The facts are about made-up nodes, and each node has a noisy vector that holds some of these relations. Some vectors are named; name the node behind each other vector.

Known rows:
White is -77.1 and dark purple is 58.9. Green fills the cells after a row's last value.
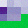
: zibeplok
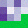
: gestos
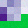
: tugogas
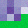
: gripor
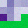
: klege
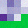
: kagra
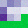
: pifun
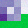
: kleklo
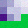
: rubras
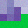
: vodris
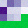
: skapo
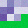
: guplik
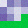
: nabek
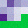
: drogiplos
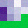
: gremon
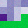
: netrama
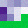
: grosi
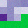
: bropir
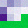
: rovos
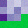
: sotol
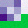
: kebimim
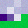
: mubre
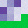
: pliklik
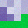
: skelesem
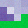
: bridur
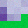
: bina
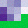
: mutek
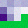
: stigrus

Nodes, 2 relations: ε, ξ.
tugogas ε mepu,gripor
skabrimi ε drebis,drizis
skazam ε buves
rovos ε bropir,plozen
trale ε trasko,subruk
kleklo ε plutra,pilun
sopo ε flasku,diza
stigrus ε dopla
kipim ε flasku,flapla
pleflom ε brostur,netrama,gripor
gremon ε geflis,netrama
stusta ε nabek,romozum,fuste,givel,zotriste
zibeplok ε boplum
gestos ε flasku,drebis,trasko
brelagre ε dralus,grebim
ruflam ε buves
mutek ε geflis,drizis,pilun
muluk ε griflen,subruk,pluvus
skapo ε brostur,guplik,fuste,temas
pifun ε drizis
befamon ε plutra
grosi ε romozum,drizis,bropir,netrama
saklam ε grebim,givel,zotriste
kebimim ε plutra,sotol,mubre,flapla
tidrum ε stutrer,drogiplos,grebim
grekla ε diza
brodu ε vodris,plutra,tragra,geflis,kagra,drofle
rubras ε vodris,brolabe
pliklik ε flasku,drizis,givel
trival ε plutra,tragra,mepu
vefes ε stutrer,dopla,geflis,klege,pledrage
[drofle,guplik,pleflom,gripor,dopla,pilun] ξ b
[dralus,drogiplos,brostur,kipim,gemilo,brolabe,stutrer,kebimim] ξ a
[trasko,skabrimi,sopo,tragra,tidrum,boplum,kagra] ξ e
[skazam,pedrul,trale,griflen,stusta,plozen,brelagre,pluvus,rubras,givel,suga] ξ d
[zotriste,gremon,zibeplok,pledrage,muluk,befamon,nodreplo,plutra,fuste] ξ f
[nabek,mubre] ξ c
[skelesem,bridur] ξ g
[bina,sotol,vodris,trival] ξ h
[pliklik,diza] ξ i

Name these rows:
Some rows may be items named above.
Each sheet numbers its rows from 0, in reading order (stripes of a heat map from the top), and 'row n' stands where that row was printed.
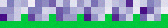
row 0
klege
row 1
romozum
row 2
pledrage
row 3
tugogas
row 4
kipim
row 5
pleflom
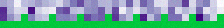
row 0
gremon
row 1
stusta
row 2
givel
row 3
vodris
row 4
gestos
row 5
drofle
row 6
sopo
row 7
brodu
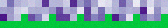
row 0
klege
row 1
trasko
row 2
grekla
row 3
befamon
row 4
kagra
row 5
muluk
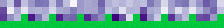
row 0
gestos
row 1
brolabe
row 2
plutra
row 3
flapla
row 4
mubre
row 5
tugogas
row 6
gemilo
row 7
tragra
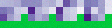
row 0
plozen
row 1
brelagre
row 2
skapo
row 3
kleklo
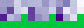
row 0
dopla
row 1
skazam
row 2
brodu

